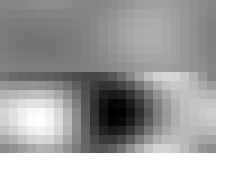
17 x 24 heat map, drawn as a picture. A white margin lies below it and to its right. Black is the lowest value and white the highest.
Seam: horizontal, 50% of the way down, the top part calmer. Ninth with the lowest average: bottom middle. Lone odd cells: none. Stripes: none. Slope: none. Ninth with the highest average: bottom left. Calmest part: top left.
